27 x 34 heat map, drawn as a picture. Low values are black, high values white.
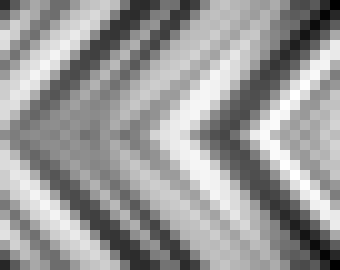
The middle left is the smoothest part. The top and bottom halves mirror each other. There is no overall slope. The ninth with the highest average is the centre.
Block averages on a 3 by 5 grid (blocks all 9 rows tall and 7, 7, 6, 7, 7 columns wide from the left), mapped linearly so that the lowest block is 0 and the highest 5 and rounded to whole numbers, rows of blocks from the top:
31240
22515
31240
